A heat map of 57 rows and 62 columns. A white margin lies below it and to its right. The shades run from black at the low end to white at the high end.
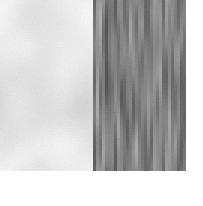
The table splits into one row of 2 panels. Panel 1,1: very high, smooth, faint in contrast. Panel 1,2: middling, streaked downward.
